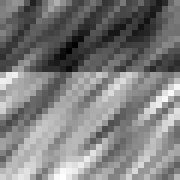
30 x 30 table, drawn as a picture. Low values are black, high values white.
Seam: horizontal, 40% of the way down, the bottom part higher. Average level on the scale: 50%. Grain: diagonal, up to the right. Ninth with the lowest average: top middle.
